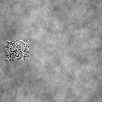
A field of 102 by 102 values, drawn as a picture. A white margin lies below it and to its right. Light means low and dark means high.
In the middle left lies a patch that is rougher than the rest. The texture is blotchy. Values change most from cell to cell in the middle left. There are no regular stripes. The halves do not mirror each other. The ninth with the lowest average is the centre.
